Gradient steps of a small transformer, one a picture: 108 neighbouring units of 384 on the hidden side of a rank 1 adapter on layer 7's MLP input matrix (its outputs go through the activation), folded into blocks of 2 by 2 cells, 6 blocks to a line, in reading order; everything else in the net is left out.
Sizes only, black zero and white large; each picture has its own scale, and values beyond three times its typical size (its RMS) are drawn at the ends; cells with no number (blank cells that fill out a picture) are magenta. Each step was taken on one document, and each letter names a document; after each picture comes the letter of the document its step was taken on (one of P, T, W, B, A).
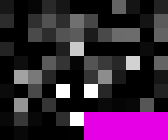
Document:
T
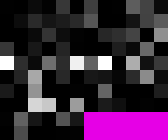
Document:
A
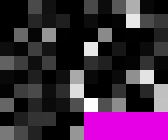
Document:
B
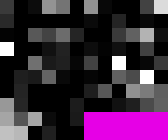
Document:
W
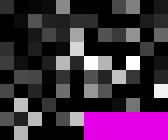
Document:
T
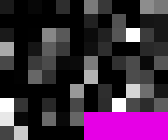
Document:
W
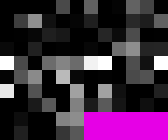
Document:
A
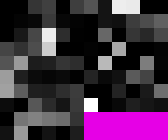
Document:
B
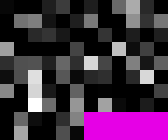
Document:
A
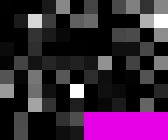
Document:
A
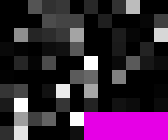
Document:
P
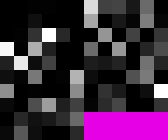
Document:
B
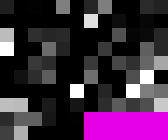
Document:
W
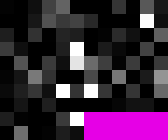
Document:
T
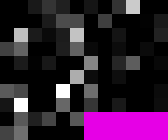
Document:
P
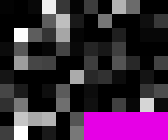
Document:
P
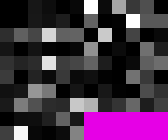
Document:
B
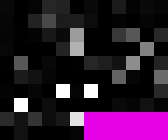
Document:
T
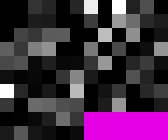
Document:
B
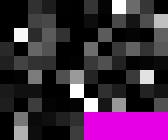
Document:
B
